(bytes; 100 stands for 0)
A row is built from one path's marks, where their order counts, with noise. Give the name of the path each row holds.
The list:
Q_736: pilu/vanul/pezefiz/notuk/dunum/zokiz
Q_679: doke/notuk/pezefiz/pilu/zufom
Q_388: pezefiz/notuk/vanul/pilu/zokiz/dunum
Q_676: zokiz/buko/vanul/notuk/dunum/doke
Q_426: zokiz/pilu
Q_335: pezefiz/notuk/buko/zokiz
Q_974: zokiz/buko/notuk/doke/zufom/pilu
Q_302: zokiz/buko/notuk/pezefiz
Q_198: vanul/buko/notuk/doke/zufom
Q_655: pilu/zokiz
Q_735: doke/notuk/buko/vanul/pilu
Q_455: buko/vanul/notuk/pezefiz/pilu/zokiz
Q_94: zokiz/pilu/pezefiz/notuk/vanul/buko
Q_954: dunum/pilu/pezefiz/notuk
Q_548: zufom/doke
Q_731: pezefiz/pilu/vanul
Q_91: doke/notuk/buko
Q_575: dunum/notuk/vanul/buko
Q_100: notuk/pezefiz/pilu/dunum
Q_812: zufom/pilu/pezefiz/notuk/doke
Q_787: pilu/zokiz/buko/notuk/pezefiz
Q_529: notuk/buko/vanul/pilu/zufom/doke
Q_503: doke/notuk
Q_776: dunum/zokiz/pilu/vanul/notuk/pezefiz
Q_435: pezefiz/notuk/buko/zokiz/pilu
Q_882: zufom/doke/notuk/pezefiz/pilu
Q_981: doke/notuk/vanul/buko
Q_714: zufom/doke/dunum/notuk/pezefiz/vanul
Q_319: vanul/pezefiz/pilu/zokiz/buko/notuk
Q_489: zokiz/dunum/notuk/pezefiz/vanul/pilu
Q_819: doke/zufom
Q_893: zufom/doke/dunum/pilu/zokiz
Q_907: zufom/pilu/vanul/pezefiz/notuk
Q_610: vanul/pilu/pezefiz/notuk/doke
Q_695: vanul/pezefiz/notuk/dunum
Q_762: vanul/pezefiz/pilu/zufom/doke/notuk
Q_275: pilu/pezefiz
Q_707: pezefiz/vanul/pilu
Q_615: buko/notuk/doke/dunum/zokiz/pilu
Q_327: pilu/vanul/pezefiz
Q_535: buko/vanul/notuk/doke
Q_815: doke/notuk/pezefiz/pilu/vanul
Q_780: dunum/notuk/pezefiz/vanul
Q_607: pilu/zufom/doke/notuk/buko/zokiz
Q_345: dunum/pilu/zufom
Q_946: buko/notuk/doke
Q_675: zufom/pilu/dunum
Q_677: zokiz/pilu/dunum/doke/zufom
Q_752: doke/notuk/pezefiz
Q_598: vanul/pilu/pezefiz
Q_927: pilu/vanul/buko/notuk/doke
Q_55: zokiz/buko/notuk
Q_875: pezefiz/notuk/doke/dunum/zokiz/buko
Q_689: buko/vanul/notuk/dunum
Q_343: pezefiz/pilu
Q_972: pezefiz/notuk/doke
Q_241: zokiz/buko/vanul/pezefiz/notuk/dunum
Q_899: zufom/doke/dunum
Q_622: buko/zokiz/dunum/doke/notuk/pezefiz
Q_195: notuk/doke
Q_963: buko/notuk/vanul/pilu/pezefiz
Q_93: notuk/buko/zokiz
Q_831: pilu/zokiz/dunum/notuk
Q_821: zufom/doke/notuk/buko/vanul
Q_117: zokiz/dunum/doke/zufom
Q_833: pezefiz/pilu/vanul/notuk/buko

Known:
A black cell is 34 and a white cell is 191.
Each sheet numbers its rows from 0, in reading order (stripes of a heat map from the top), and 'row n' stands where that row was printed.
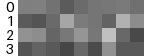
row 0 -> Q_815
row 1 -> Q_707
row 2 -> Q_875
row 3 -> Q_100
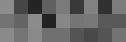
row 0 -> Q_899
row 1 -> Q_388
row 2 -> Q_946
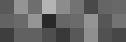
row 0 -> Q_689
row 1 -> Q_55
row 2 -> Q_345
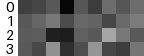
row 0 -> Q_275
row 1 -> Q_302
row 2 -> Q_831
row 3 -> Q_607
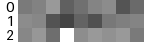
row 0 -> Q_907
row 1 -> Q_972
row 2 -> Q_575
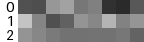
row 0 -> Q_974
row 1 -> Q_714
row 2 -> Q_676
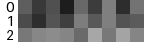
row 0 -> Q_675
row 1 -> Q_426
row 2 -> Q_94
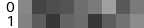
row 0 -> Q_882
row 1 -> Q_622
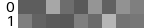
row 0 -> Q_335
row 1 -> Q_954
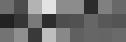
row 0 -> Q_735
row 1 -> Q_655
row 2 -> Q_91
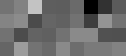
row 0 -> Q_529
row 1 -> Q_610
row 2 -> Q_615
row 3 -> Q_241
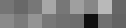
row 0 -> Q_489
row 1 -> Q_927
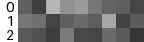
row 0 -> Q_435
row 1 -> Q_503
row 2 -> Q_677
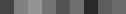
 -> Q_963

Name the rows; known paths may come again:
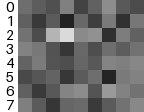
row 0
Q_117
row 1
Q_675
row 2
Q_735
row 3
Q_195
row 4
Q_731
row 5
Q_787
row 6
Q_343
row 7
Q_622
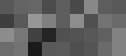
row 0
Q_100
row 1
Q_93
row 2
Q_812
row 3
Q_752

